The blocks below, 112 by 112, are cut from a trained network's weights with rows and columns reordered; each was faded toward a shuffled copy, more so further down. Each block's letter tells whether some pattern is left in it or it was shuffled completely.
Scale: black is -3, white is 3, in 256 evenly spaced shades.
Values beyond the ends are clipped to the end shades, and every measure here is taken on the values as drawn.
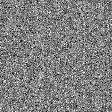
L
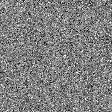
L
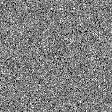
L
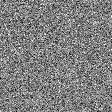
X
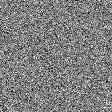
L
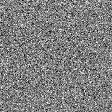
L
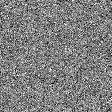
L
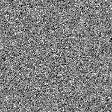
L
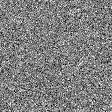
X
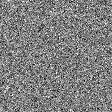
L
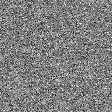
L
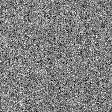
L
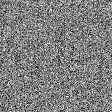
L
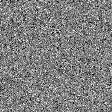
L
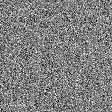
L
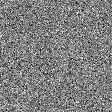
X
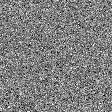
X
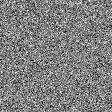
L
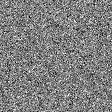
X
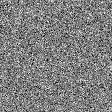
X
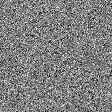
L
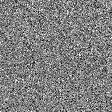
L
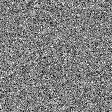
X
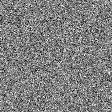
L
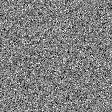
X
